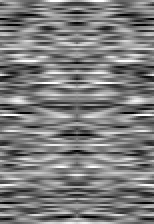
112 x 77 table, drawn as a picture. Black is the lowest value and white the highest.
Streaks run across, left to right. It is mirror symmetric from left to right. On average the colour sits 50% of the way up the scale. The histogram is bell-shaped.
